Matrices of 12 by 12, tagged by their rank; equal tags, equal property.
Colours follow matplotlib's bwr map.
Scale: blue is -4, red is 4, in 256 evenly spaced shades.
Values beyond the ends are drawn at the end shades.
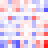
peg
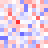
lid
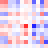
peg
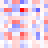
peg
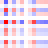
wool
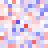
lid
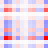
wool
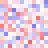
lid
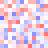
lid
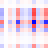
wool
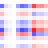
wool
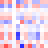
peg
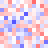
lid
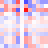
peg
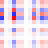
wool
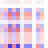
wool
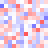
lid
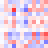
peg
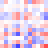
peg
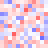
lid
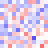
lid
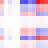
wool
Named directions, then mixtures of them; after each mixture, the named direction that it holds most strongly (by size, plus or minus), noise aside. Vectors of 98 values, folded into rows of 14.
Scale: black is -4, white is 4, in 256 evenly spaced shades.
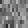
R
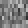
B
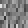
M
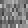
R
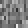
M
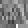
R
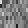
R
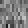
R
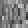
B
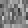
B
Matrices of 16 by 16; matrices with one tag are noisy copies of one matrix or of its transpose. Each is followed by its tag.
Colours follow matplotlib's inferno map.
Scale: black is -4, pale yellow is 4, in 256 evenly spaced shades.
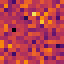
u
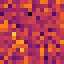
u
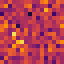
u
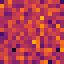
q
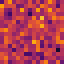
q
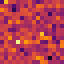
q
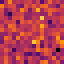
q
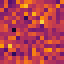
u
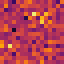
u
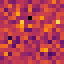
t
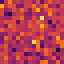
q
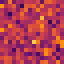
q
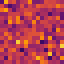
q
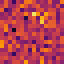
u
